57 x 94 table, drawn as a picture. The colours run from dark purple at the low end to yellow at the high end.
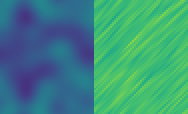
The table splits into one row of 2 panels. Panel 1,1: low, smooth. Panel 1,2: high, slanting up to the right, faint in contrast.
